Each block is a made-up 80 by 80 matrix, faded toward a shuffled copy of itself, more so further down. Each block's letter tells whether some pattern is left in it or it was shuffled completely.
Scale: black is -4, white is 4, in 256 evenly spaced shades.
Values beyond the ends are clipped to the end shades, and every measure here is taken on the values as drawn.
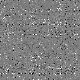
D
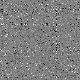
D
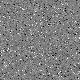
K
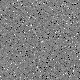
K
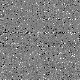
D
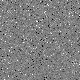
K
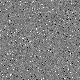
K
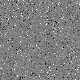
K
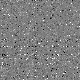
D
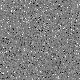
K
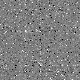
D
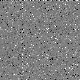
D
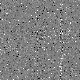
D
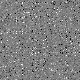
D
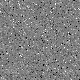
K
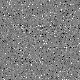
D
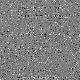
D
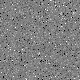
K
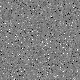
K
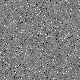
K
